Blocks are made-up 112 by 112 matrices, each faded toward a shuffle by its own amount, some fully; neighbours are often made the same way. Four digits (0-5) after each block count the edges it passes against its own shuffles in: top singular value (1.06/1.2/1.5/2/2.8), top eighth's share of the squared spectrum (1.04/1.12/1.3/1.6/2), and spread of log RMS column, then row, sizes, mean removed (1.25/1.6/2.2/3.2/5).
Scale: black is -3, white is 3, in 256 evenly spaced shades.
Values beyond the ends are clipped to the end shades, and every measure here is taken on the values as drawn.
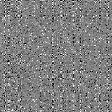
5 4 3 2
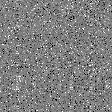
3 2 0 0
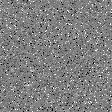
2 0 0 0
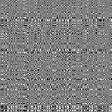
5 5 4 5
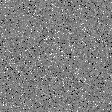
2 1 0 0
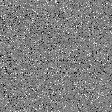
3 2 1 1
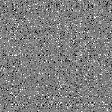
4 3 2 2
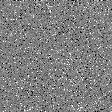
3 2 0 1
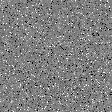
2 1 0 0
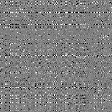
5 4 3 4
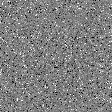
3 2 0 1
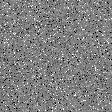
0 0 0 0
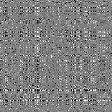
5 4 3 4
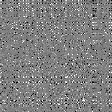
5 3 2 3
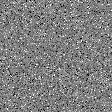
1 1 0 0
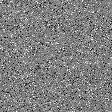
1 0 0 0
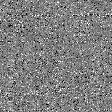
3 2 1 2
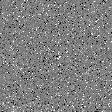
3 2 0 0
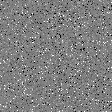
2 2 1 0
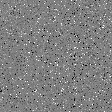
2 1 0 0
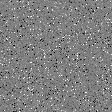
0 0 0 0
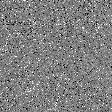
1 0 0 1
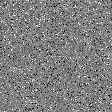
0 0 0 0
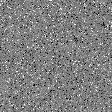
2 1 0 0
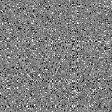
4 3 2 2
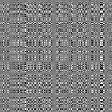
5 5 5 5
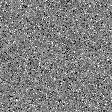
1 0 0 0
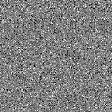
4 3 2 2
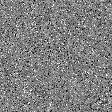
2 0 0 0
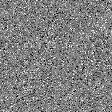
3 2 0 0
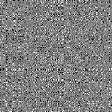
5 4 3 3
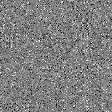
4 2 1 1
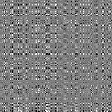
5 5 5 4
